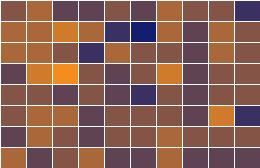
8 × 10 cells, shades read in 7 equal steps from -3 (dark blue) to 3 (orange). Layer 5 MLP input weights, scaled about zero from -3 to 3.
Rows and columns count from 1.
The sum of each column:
1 6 4 -3 -4 -7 6 -6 3 -5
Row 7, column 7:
1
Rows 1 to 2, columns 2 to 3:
1 -1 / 1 2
